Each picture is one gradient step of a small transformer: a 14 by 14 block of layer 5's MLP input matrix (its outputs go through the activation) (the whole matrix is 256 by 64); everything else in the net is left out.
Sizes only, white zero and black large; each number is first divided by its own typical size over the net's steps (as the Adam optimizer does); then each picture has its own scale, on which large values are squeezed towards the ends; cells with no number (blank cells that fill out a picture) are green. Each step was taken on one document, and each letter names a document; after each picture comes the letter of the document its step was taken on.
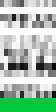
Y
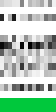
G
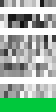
Y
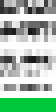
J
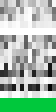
G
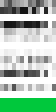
J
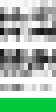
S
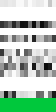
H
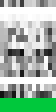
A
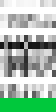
A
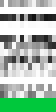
A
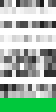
H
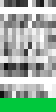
Y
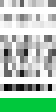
G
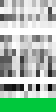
G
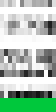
H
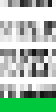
H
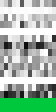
A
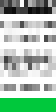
J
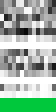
S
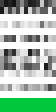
J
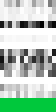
H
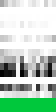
G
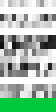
A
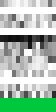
A
